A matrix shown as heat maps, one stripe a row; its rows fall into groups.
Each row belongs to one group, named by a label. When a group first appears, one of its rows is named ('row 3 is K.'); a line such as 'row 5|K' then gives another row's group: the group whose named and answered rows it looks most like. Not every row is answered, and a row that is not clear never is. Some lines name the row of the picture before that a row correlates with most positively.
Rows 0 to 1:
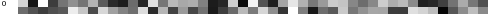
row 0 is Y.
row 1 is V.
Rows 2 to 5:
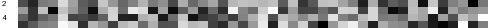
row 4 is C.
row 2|V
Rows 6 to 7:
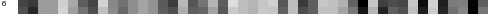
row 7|V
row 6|V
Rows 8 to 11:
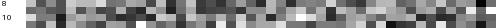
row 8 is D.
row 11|V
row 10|Y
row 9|C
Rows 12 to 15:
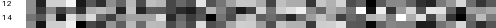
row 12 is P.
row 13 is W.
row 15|P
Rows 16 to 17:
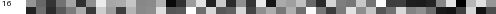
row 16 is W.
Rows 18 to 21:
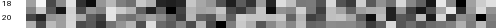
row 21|P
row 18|W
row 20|V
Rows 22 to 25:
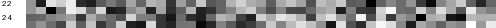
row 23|D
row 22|P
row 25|C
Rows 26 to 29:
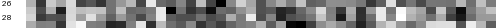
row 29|D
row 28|D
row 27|D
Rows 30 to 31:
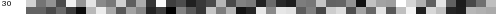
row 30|D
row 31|W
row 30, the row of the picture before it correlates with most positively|27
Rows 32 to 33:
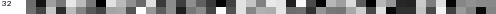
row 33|V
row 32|V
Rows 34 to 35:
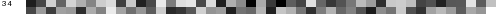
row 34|Y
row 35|W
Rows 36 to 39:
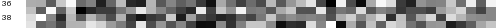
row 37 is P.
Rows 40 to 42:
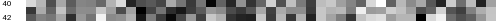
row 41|W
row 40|C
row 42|W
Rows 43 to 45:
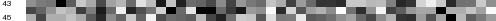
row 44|C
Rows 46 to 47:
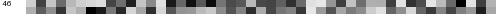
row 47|Y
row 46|D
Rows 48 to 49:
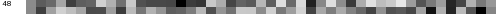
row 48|W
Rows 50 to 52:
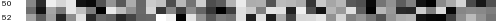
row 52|Y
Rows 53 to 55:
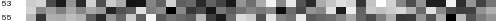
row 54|D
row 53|C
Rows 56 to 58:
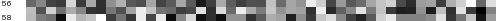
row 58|D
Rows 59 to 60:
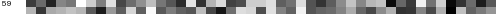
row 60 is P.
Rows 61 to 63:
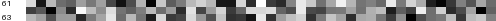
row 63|W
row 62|V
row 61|Y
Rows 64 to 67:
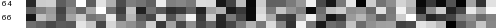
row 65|W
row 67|V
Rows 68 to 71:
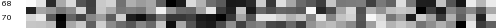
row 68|W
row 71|D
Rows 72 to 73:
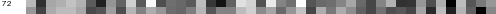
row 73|P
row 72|P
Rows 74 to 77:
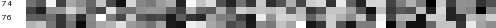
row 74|Y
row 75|V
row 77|W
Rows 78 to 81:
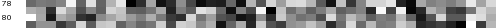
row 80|W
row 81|Y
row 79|W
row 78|C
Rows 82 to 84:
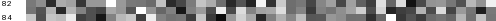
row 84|P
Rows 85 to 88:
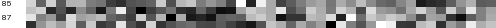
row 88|C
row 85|Y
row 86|C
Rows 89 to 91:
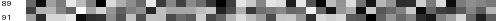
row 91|P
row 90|Y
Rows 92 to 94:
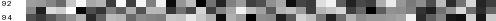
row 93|P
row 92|D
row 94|Y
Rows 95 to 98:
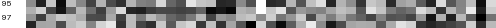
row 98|Y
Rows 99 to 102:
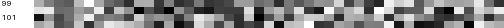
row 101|Y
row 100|C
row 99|D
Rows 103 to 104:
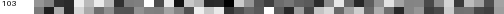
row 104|Y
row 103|D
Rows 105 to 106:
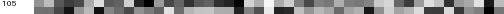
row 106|Y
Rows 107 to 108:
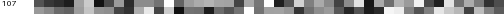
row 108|D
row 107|Y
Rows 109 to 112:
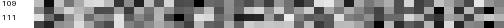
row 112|V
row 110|P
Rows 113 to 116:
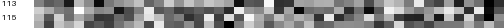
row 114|D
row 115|P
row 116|P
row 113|Y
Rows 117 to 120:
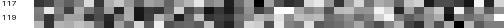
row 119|C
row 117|Y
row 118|C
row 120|P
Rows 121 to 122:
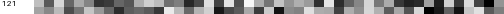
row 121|P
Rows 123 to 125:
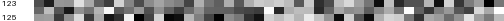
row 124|W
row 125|C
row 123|V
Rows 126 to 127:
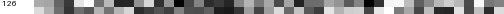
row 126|D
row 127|C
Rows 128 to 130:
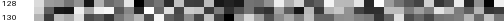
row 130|P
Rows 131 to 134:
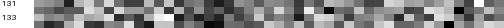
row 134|C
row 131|D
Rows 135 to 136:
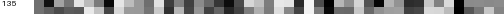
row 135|V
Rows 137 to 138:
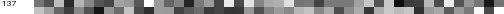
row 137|V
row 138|C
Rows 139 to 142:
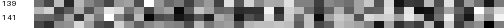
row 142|V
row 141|W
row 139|V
